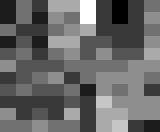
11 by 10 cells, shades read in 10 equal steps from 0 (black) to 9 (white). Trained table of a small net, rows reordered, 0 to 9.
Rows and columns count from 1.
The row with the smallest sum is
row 4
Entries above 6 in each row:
1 1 0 0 0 0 0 0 1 0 1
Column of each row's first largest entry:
6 6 6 4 10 1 4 7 7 5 8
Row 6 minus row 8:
2 -1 0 0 0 3 -1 0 0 3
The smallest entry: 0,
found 2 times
